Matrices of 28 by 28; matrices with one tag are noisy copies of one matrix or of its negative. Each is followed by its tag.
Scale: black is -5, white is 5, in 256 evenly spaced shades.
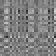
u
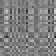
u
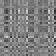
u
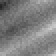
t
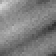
t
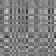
u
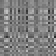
u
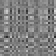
u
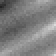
t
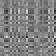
u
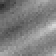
t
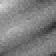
t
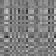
u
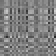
u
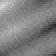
t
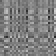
u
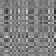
u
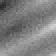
t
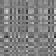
u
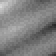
t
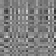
u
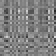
u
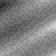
t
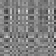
u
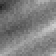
t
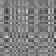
u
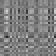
u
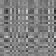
u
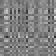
u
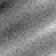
t
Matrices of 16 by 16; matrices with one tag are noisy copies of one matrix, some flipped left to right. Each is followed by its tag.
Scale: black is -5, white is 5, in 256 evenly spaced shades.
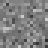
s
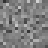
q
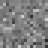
s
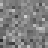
s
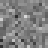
s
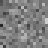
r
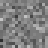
s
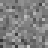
s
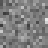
r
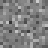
q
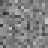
r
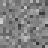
r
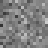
r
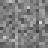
q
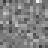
q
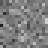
r
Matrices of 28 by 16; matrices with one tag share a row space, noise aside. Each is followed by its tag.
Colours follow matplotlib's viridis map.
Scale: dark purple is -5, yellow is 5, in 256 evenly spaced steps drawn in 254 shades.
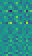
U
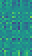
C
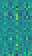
U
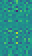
U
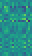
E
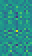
U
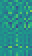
U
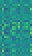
C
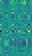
E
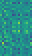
C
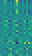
U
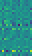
C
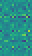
E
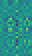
U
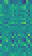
E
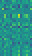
C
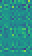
E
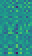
U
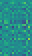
E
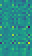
E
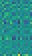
C
